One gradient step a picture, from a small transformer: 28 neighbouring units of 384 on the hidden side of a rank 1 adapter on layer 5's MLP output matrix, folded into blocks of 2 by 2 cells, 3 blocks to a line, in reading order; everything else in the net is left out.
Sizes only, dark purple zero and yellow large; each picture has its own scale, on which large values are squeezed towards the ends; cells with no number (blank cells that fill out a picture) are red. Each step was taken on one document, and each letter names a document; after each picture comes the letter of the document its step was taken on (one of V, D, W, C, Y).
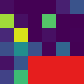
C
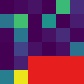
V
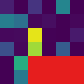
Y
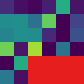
Y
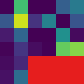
V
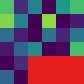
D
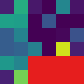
C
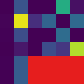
V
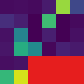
C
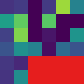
C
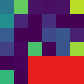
D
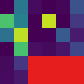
V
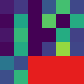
V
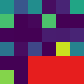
D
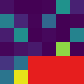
C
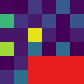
Y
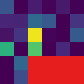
Y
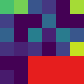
D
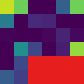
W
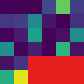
C
